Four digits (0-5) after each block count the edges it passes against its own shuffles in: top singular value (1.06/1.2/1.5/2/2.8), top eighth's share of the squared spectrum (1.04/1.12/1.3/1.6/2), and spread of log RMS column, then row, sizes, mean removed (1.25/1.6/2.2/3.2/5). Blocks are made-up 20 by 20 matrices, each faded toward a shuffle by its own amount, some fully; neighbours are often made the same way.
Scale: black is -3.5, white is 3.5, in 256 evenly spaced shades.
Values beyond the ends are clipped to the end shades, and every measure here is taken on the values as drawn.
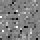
1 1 0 0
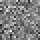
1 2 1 0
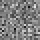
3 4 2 1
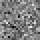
0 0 0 0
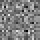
3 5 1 2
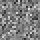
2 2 0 0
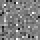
0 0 0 0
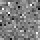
0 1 0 0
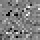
2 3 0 1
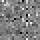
2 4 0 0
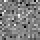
1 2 0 0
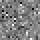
1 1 0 0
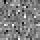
0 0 1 0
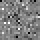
0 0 0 1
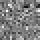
2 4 1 1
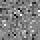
0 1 0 0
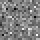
0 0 0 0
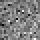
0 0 0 0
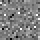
0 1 0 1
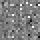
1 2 0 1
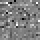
2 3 0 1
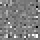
2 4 1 1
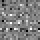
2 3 2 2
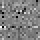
2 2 1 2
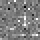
2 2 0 0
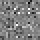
2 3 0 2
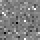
1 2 0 0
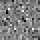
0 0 0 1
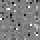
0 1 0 0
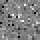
1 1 0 0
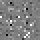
2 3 1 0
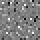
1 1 0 0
